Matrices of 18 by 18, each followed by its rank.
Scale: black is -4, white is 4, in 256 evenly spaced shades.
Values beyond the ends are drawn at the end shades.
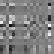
two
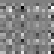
two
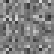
three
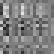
two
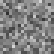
full rank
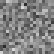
full rank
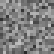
full rank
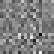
three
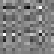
two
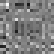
three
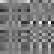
two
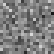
full rank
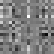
three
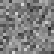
full rank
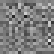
three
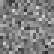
full rank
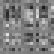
two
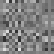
two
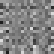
three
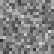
full rank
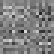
three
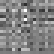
three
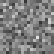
full rank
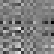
two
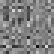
three
